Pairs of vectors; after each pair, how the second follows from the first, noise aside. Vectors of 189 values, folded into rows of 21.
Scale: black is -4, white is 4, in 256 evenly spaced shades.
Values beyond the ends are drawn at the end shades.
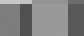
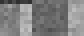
negated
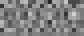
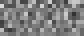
negated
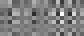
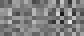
negated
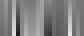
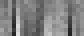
negated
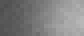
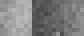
wrapped around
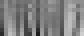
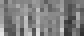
negated
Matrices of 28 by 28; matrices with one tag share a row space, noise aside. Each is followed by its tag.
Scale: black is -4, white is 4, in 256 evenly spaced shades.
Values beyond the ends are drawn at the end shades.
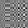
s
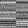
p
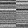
p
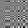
s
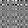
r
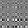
r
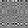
r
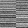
p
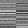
p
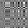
s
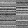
p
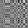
s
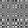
r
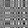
s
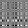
r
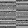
p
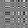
s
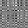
r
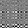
r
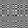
r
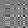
s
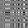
s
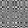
r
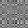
r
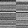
p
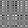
r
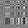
s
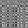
r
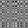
r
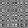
r
